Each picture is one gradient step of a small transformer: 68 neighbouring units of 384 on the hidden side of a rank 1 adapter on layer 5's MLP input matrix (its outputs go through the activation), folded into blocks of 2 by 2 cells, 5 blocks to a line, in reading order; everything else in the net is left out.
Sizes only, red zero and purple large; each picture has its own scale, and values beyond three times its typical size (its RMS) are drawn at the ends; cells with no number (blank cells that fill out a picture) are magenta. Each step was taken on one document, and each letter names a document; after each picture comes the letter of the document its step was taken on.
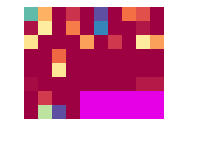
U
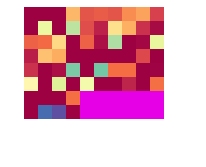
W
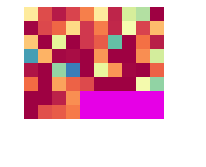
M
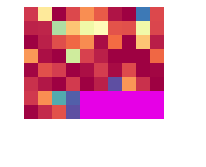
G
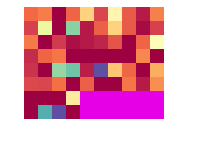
W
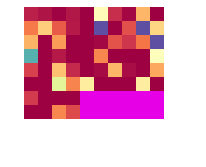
M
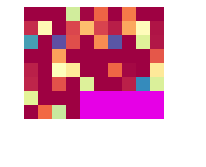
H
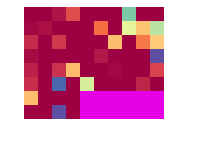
H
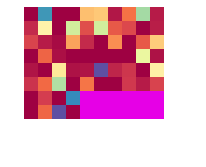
W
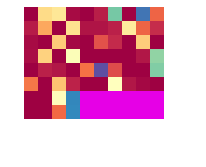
G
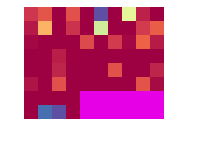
U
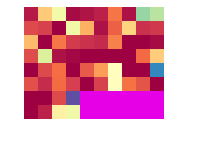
G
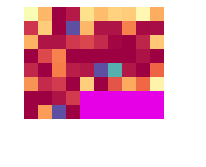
W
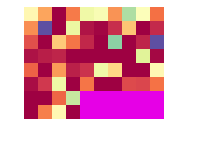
W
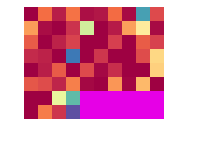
G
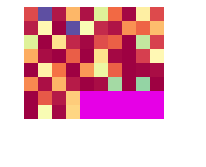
G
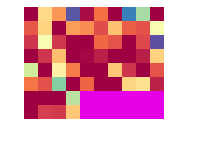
H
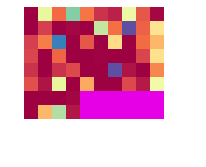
M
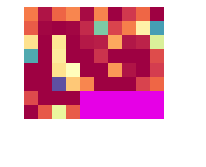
M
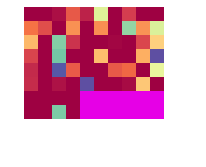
H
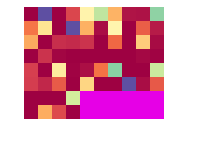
W
